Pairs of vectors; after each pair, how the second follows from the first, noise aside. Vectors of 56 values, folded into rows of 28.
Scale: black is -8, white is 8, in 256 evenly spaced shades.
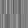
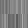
shuffled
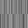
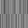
reversed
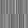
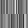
scaled up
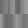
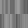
negated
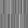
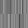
negated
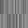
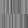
reversed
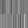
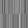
shuffled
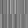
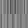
negated
